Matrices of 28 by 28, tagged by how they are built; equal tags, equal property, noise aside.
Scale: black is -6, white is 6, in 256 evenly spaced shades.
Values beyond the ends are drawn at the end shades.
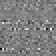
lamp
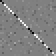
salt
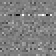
lamp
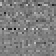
lamp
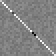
salt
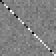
salt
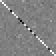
salt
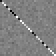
salt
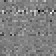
lamp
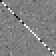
salt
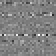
lamp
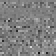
lamp
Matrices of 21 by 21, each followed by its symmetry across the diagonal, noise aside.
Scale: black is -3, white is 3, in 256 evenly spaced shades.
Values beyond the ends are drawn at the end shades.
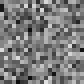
neither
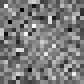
symmetric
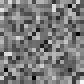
symmetric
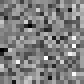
neither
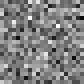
neither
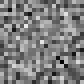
symmetric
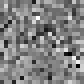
neither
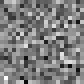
neither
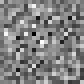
symmetric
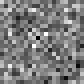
symmetric
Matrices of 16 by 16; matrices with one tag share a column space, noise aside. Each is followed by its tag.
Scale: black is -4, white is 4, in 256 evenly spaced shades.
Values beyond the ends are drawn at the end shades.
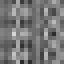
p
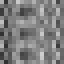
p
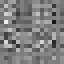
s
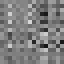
s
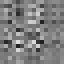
s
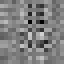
s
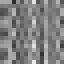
p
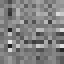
s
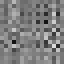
s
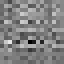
s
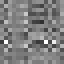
s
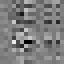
s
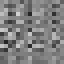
s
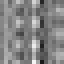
p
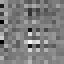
s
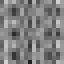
p
